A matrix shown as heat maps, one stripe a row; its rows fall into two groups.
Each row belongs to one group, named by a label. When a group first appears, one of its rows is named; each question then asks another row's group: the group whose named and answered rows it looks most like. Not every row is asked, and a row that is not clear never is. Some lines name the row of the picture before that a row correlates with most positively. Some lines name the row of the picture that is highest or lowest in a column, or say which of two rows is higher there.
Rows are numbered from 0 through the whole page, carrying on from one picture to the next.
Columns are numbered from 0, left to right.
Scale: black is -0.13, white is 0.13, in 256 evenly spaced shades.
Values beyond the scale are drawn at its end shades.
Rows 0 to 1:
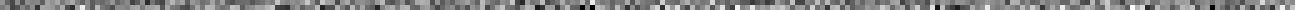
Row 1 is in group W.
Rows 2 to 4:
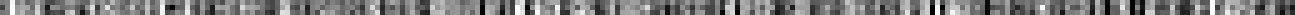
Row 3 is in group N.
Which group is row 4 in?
N
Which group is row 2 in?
N
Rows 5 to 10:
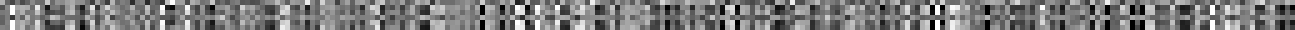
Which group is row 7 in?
N
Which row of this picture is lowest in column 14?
8
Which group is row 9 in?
N
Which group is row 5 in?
W
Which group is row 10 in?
N
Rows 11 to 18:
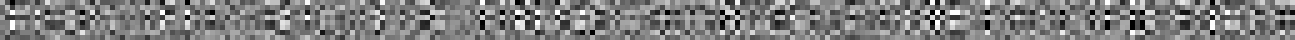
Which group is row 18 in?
W
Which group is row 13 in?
N
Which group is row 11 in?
W
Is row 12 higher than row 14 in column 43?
Yes
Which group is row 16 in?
N
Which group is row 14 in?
W
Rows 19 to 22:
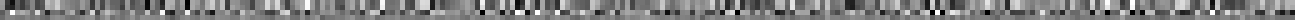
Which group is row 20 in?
W
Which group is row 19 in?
W
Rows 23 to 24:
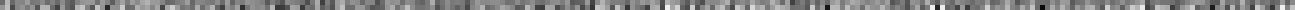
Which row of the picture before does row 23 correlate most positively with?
22
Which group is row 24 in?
W
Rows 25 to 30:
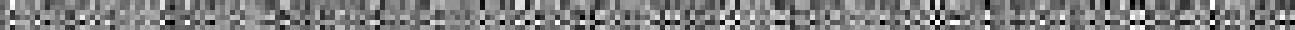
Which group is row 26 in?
N
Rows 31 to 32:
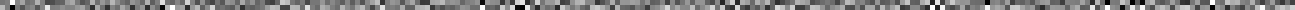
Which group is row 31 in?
N
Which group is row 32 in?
W
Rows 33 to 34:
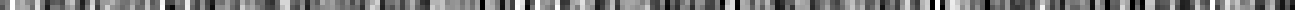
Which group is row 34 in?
N
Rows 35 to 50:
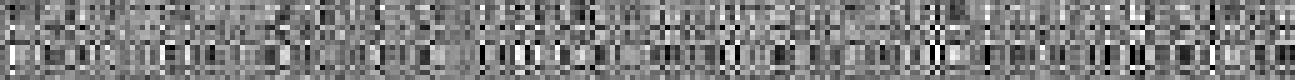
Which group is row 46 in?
N
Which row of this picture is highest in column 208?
44
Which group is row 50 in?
W
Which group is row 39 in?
W
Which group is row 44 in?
N
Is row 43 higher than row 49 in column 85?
Yes
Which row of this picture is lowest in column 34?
44
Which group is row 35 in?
W
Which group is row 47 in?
N
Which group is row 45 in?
N
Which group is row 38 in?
W
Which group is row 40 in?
N
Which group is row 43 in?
W
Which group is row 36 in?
W
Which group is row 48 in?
W
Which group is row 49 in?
N
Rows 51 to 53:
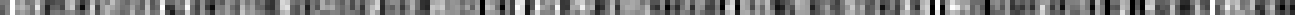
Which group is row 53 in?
N
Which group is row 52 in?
N
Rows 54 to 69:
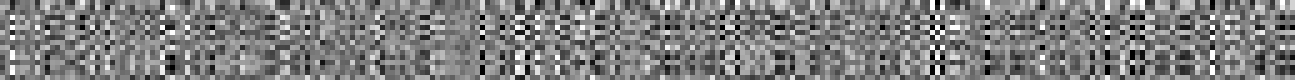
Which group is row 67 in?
N
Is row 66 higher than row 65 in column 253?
No
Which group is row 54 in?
W
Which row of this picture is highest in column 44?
58
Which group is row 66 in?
W
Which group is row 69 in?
W
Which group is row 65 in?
N
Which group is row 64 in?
N
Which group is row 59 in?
N
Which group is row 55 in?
W
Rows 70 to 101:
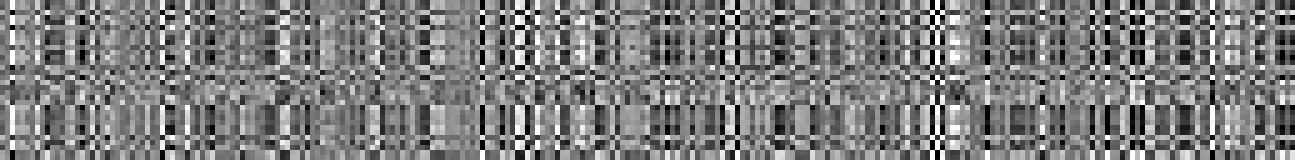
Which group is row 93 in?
N
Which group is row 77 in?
N
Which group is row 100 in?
W
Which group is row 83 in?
W
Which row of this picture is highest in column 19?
89
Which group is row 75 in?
W
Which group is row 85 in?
N
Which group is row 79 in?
W
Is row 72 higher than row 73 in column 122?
No
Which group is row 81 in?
N
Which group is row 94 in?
N
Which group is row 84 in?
W
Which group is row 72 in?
W
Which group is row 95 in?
N
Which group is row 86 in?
W
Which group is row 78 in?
N
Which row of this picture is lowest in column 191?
89
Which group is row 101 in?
W
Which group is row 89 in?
W
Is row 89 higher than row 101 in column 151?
Yes
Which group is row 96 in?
N
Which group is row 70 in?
N
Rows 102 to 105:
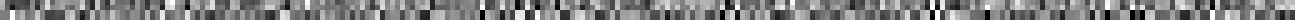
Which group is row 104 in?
N
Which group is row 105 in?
N
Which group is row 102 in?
W
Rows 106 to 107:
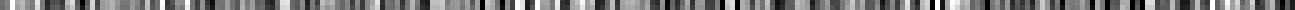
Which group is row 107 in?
N
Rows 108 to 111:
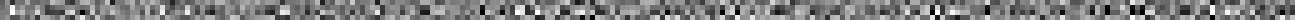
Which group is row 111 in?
W
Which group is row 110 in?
N
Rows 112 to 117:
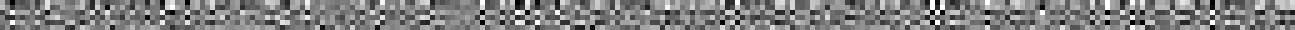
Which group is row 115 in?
W
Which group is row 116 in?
N
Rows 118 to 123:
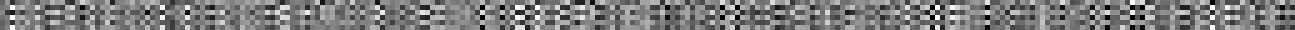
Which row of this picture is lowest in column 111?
120
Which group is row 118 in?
W
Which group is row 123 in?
N
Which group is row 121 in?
N
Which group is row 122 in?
W
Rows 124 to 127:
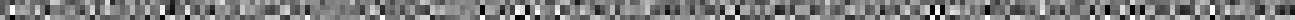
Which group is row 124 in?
W
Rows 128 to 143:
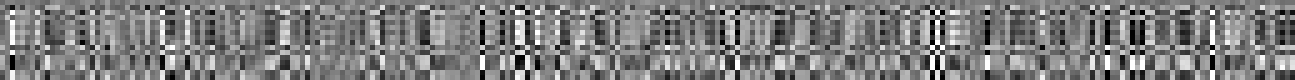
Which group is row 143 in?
N
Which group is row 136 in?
N
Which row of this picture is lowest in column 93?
131
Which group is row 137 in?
W
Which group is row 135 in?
N
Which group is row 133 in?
N
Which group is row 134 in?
N
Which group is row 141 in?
W
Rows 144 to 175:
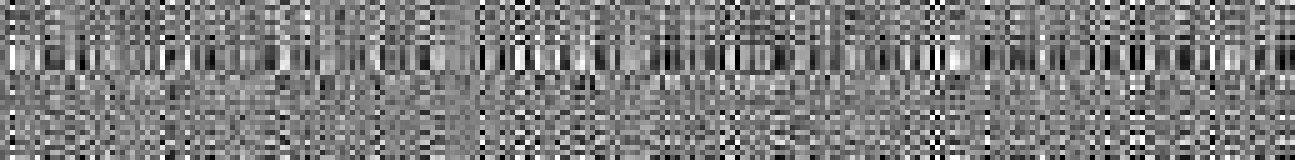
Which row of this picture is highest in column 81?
159
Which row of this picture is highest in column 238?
159
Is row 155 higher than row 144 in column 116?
Yes
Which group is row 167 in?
W
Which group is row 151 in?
N
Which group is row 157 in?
N
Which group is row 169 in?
W
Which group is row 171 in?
W
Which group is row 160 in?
W
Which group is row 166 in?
N
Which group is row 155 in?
N
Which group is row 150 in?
W
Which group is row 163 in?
W
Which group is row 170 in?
N
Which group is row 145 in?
N
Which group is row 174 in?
W
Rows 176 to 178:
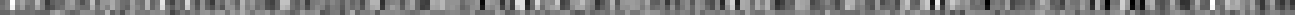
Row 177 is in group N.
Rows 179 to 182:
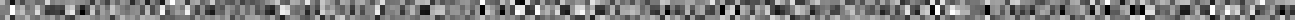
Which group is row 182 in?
W
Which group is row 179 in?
W
